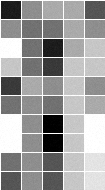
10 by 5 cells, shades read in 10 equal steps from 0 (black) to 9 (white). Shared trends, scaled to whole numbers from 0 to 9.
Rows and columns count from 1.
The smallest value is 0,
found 2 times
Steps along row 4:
down down up same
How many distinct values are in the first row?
4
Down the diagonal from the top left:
1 4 1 7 5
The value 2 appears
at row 4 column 3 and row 5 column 1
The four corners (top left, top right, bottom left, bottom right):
1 3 3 8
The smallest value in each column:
1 4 0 6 3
